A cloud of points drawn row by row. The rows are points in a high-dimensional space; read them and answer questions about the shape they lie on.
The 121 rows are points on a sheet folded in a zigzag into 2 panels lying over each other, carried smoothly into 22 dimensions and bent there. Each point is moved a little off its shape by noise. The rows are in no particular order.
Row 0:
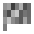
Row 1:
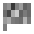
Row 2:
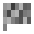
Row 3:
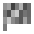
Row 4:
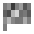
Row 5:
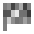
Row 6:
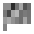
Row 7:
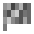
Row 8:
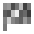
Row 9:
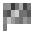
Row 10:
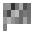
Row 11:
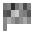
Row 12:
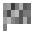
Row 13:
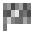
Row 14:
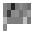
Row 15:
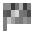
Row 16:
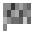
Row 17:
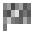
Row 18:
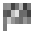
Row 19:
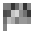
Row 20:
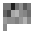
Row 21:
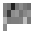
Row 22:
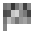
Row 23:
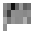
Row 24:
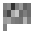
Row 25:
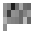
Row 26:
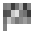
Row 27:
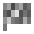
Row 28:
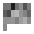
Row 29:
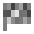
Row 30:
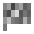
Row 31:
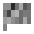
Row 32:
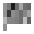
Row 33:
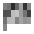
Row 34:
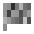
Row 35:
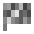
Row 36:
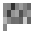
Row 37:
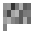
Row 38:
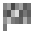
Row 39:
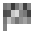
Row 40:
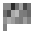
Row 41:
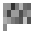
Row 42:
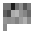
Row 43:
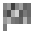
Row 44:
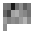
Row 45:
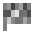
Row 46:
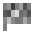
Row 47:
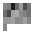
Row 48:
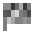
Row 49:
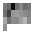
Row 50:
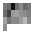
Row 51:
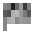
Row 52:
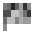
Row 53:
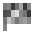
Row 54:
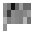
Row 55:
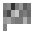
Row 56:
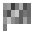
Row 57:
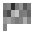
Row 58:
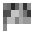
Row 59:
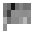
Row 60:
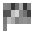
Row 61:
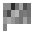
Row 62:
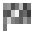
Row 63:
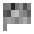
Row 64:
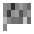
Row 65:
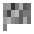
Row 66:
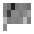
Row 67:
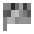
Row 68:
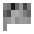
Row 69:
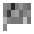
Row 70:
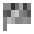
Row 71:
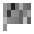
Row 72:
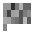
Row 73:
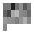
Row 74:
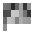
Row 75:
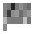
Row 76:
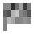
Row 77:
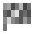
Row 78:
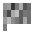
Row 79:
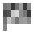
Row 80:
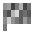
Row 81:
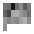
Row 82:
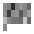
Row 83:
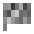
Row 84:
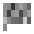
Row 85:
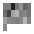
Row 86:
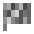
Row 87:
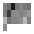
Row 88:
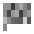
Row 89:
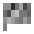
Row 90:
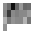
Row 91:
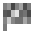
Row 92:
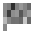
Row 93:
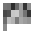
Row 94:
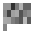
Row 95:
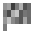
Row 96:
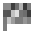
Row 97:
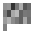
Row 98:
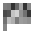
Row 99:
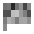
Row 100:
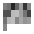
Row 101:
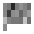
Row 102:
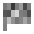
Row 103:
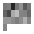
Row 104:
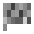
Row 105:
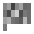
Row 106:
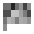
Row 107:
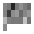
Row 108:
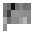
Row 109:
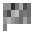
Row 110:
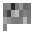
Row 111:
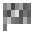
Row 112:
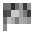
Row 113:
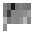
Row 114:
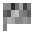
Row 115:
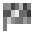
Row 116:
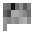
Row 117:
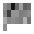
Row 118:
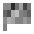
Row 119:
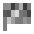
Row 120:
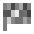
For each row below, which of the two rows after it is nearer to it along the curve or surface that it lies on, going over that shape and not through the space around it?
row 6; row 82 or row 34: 34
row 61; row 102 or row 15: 15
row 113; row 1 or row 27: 1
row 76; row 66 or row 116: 116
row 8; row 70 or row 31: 70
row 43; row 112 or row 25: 112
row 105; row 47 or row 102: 102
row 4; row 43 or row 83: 43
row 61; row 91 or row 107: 91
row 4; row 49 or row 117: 49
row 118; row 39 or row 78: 78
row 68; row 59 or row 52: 52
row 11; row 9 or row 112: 112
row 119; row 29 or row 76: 76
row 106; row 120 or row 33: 33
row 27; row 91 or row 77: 91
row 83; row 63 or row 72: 72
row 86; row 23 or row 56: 56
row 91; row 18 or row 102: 102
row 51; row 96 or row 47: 47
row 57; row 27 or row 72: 27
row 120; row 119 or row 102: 102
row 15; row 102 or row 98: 98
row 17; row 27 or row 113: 27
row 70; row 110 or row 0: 0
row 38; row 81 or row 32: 81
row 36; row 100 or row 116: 116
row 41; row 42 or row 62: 62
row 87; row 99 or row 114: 99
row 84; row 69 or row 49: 69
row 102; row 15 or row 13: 13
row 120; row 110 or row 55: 55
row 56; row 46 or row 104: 46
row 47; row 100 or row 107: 100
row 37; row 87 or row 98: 98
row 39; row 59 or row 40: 40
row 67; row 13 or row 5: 5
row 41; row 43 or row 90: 90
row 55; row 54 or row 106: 106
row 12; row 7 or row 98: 7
